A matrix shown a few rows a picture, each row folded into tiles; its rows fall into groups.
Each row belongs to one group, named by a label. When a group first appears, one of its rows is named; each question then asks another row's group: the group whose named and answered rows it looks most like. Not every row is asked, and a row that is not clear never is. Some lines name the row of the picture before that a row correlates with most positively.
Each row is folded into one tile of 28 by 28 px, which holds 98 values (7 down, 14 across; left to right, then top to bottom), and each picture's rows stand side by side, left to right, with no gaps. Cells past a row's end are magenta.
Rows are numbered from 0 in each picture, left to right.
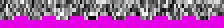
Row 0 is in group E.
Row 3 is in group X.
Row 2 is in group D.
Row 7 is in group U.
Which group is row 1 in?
E
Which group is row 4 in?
X
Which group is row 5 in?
D
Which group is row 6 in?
U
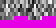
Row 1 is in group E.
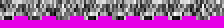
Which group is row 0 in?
X
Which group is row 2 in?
E
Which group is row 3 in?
X
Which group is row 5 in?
X
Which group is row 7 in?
E
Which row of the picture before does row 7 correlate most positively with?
1
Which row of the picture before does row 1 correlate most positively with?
0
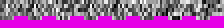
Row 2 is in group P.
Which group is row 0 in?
E
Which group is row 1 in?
E
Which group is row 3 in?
E
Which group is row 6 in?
X
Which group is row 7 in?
P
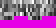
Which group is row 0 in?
X
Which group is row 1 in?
U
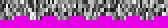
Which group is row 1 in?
D
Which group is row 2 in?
U
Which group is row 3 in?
D
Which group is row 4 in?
E
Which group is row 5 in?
P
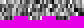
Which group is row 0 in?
U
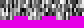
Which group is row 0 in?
D
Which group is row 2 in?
D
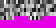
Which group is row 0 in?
P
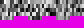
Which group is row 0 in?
D
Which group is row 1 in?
U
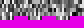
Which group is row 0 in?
D
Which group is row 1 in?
D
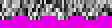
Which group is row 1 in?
P
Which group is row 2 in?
D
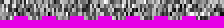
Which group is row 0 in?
D
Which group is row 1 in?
U
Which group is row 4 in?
P
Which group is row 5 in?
U
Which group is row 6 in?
P
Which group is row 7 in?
X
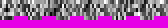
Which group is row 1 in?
U
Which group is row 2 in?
E
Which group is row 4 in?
P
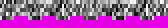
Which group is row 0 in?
P
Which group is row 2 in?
E
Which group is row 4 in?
U
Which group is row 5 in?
E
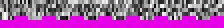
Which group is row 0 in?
D
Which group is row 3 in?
U
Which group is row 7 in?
P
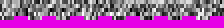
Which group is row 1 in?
P
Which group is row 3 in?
D
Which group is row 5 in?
U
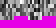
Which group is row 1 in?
P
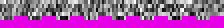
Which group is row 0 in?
U
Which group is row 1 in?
X
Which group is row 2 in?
X
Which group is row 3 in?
P
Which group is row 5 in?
P
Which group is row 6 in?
U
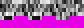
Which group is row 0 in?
X
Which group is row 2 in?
P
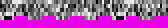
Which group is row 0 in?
X
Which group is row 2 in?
P
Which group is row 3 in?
D
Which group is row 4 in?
X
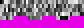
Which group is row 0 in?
D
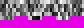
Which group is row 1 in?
X
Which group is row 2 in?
D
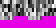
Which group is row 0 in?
D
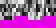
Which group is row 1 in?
D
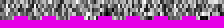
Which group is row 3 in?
D
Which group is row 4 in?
U
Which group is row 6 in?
E
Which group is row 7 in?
X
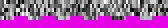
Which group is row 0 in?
P
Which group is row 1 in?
U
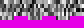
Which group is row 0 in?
D
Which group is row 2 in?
D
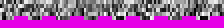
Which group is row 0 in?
P
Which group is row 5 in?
P
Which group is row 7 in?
X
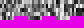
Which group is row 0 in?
P
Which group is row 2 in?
D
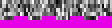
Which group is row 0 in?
X
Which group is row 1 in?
X
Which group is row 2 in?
D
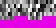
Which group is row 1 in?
P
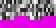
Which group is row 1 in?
D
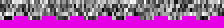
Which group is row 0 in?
X
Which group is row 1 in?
X
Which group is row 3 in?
X
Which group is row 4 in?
U
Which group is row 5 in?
P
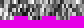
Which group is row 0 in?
D
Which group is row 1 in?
U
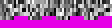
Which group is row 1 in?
U
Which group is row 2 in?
D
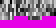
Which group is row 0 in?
D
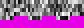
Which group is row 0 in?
P
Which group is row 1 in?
X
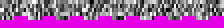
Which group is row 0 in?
P
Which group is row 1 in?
D
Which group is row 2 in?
X
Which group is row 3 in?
P
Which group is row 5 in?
D
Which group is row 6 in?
E
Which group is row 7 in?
D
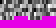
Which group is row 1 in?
P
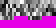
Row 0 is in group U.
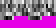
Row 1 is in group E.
